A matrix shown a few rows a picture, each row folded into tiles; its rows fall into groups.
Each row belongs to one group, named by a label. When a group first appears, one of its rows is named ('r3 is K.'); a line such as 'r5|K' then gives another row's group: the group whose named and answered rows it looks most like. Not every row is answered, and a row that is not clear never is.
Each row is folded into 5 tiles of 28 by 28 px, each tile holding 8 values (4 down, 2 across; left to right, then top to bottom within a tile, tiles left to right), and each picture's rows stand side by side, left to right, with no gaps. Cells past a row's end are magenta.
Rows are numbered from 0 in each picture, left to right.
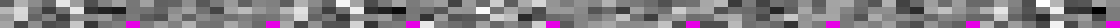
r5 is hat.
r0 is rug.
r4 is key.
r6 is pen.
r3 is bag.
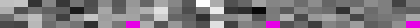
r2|key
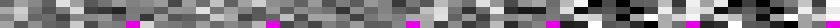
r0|rug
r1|bag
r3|rug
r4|hat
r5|hat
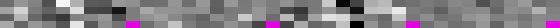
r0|rug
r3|pen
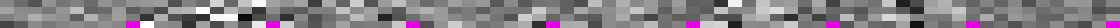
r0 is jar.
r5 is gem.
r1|bag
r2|bag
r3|key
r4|gem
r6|pen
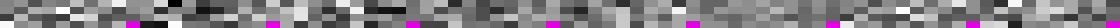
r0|bag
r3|hat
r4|pen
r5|gem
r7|gem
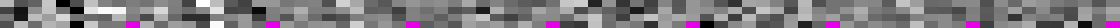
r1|rug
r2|rug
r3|key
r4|hat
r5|jar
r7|jar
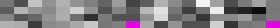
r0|gem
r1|rug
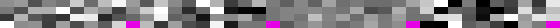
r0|bag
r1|rug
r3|hat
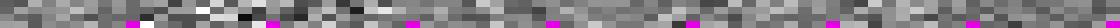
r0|gem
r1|bag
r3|rug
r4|key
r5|gem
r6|gem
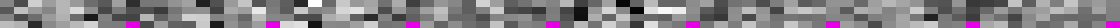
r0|gem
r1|pen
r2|gem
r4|pen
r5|pen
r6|gem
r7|gem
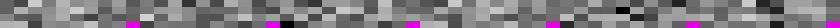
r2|jar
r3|gem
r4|key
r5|pen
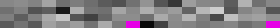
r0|key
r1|jar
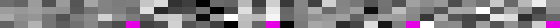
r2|jar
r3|bag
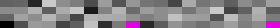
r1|jar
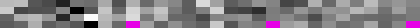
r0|hat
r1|rug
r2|gem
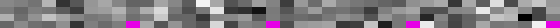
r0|pen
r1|rug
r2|jar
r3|bag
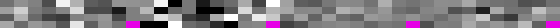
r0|rug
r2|jar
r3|key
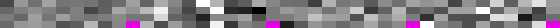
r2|jar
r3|bag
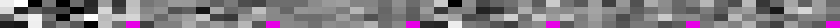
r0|hat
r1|key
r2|gem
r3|hat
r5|pen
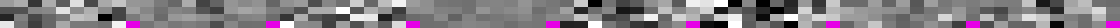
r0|bag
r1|pen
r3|jar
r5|hat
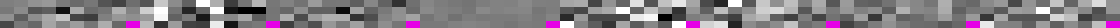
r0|key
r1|rug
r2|key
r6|jar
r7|bag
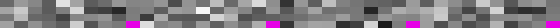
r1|bag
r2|jar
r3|rug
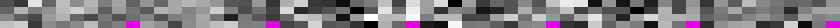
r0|gem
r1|gem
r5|jar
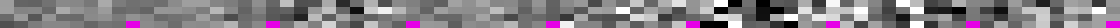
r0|jar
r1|gem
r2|pen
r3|gem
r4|bag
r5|hat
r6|rug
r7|pen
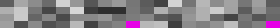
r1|gem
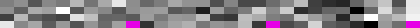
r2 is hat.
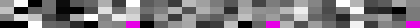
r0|hat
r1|jar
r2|rug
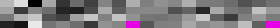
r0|hat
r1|key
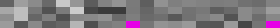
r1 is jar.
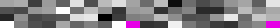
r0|bag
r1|hat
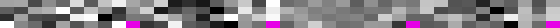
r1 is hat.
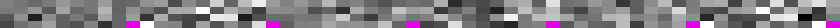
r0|jar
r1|bag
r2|key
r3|hat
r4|pen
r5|bag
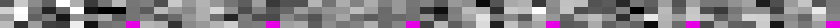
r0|rug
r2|gem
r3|pen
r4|hat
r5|pen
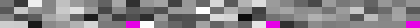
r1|bag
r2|jar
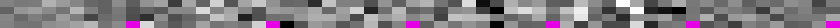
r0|gem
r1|bag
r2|jar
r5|key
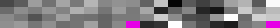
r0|gem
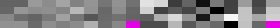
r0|gem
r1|hat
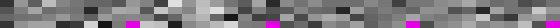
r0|jar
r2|key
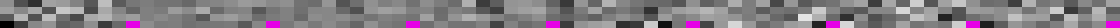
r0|jar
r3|pen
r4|jar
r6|bag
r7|jar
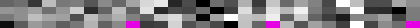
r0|jar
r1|hat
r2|rug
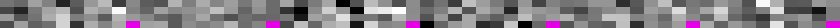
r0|pen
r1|gem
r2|pen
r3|jar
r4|pen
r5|rug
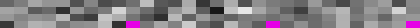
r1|pen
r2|pen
